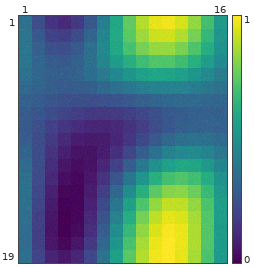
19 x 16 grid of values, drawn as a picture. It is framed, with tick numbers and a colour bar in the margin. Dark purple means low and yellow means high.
On average the colour sits 40% of the way up the scale. Values change most from cell to cell in the bottom middle. The bottom right is the ninth with the highest average. The bottom left is the ninth with the lowest average. There are no lone odd cells.
